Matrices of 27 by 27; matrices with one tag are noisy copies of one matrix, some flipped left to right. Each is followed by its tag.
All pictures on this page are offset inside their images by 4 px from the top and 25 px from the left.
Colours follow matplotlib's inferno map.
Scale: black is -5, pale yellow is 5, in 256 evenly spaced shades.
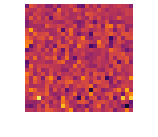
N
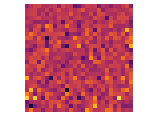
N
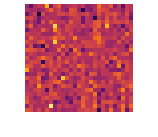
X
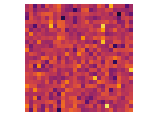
X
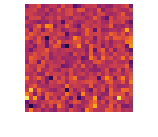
N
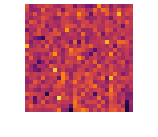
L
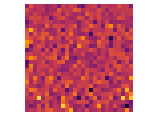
N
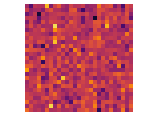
X
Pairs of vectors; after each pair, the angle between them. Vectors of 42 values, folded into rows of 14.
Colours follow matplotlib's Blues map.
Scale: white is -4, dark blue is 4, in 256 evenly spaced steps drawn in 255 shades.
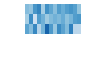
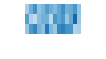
partly aligned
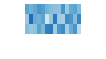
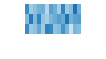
partly aligned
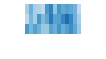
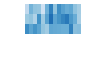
nearly parallel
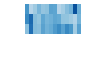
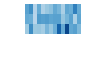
partly aligned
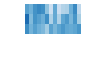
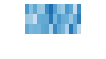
partly opposed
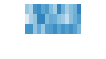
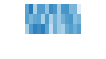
partly opposed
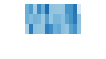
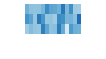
orthogonal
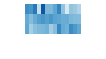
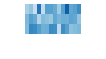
nearly opposite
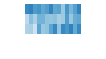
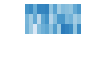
partly aligned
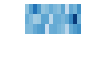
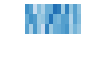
partly opposed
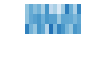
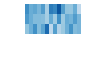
nearly opposite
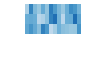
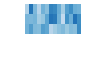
nearly parallel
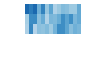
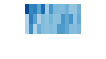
nearly parallel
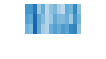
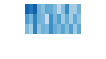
partly aligned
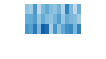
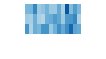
partly aligned
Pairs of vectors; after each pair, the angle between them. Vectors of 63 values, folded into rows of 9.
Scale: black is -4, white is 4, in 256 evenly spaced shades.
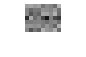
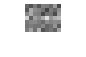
nearly opposite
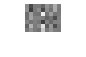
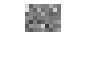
partly aligned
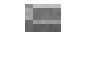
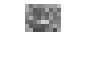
partly aligned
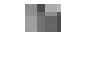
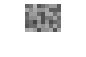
orthogonal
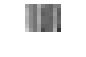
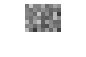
partly aligned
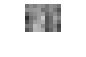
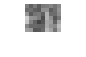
nearly opposite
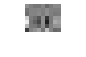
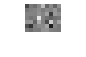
orthogonal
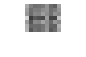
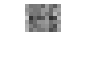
nearly parallel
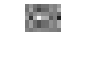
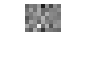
orthogonal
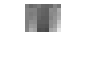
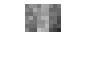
nearly opposite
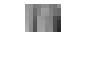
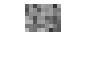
partly aligned
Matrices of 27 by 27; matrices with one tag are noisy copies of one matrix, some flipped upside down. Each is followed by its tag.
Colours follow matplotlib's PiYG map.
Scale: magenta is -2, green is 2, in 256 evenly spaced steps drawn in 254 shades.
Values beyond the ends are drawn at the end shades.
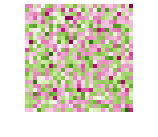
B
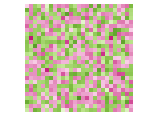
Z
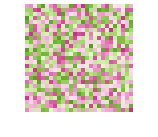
B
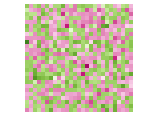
Z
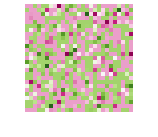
B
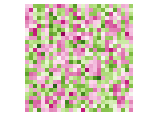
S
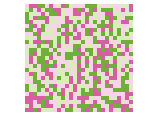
B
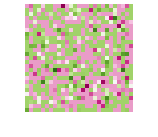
Z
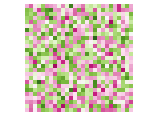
B
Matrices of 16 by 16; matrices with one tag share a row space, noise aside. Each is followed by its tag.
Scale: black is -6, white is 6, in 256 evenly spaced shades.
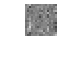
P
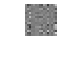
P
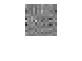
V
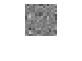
P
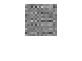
V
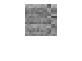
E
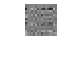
V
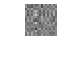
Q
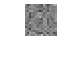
P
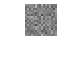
Q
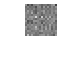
Q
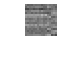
E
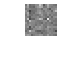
P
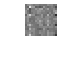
P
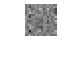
P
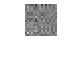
Q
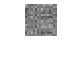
V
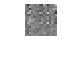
P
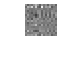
Q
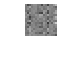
P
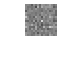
V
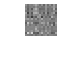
Q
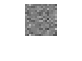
P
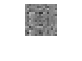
P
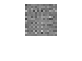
V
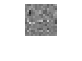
P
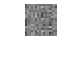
V
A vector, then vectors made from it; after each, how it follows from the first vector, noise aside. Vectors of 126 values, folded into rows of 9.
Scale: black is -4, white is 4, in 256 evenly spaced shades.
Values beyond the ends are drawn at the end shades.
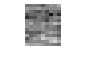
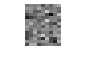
sign-scrambled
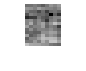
copied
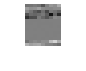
partly zeroed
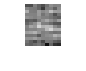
wrapped around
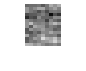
copied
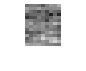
copied
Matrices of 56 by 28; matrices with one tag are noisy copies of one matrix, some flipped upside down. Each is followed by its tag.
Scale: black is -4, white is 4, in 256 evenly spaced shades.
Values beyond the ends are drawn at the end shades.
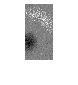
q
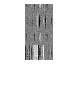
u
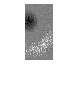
q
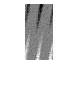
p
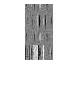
u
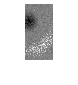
q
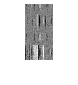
u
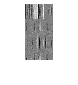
u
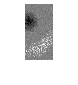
q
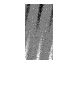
p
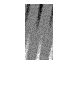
p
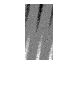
p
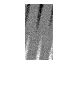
p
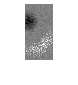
q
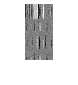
u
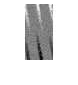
p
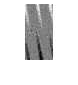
p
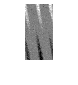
p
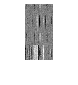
u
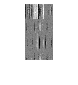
u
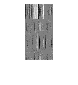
u
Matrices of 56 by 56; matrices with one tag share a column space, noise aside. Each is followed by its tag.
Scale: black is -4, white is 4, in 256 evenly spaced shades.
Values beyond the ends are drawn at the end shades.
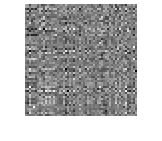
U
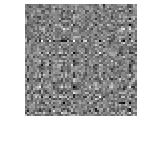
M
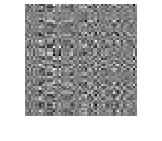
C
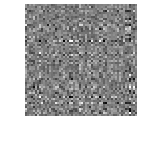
M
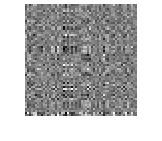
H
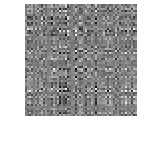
U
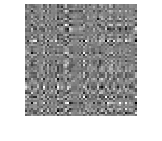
M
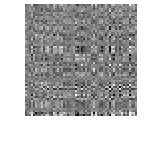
H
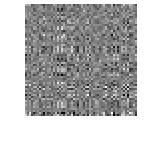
H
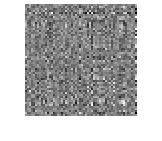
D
